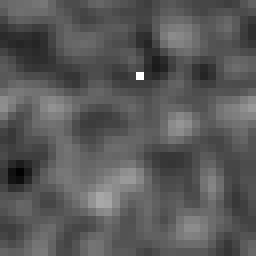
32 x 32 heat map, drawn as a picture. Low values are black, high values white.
Grain: blotchy. Mirror symmetry: none. Lone odd cells: 1, higher than its neighbours. Ninth with the highest average: bottom middle. Histogram: heavy tails on both sides.
